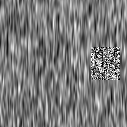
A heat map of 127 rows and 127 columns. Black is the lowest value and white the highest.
Roughest part: middle right. Odd patch: rougher, in the middle right. Grain: streaks running down.
